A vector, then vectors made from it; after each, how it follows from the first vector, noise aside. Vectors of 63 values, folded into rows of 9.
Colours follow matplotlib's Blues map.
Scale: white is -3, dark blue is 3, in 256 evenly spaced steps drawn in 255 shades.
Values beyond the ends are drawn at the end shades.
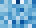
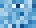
wrapped around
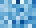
copied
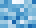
sign-scrambled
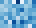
copied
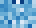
negated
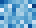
wrapped around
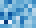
wrapped around
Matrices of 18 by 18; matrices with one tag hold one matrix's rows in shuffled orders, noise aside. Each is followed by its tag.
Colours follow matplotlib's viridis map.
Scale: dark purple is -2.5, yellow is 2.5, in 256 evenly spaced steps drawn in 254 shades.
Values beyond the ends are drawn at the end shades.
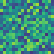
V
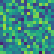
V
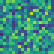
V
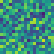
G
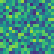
G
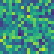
V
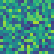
V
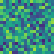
G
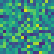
V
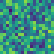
G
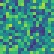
G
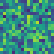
V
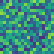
G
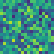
V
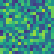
G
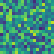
G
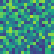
G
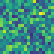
G
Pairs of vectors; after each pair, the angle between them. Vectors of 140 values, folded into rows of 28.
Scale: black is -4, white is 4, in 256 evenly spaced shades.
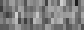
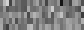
orthogonal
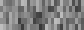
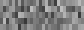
orthogonal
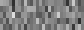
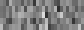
orthogonal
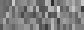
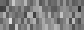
orthogonal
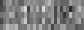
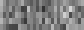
nearly opposite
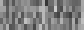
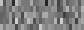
partly aligned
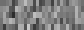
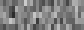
nearly parallel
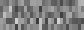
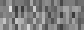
partly aligned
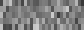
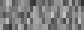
partly aligned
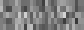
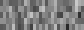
partly opposed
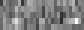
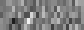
partly opposed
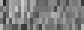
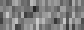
orthogonal
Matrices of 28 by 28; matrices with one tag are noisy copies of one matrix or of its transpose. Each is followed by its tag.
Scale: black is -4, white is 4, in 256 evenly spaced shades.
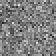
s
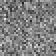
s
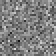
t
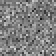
t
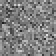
s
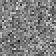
t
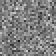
t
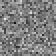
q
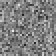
q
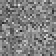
s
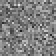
s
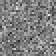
t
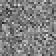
s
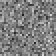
q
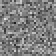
q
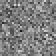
s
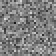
q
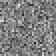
q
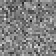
s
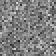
t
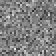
t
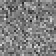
s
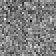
s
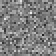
q
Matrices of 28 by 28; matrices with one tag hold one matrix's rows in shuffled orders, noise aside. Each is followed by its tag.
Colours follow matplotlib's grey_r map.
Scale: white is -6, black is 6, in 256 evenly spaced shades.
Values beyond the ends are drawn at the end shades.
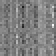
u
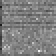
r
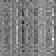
u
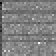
r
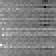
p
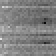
p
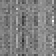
u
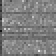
r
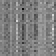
u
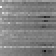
p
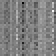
u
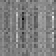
u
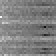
p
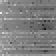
p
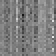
u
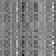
u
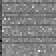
r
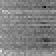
p
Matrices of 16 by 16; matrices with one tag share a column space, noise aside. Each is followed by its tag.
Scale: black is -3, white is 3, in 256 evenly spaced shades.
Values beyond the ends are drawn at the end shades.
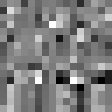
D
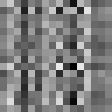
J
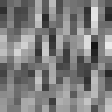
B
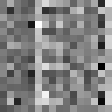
J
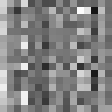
J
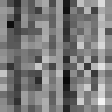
J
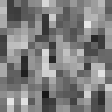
B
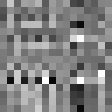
D
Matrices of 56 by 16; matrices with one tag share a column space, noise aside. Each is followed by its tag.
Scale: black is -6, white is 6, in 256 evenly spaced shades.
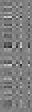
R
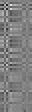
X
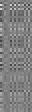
X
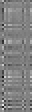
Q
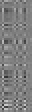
Q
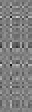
R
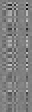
X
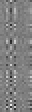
Q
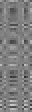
Q
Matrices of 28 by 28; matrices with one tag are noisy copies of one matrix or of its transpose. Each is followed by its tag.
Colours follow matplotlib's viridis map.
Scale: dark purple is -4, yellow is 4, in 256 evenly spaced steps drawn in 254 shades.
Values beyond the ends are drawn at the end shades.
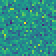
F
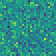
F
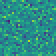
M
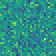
F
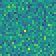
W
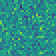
M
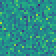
M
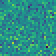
W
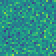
W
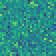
F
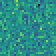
M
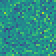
W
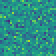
M
